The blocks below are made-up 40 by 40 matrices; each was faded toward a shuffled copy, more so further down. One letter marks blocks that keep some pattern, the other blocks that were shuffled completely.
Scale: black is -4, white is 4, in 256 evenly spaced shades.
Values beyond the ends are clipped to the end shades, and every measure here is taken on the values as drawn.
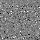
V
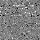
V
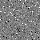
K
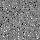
K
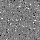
K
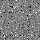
V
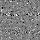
V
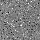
K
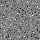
K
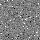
K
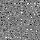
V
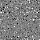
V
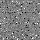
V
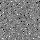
K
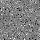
K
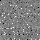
V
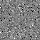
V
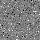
K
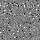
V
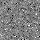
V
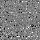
V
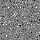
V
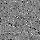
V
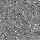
K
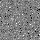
K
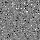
K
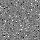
K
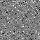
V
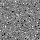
K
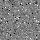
K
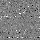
V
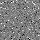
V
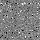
V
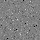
K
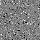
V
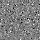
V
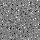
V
